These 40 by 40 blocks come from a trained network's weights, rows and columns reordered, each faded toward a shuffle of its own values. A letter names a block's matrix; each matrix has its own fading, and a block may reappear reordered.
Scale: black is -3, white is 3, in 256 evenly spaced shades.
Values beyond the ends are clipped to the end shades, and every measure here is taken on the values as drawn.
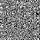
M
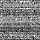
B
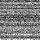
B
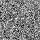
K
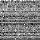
B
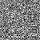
K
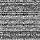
B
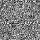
K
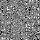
M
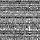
B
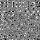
M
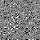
M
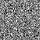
K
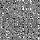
M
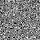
K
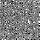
M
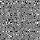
M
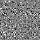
M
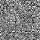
K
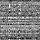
B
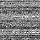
B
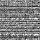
B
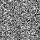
M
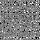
M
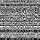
B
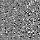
M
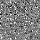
M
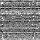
B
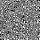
M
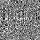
K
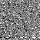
K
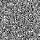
M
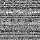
B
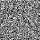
M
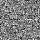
K
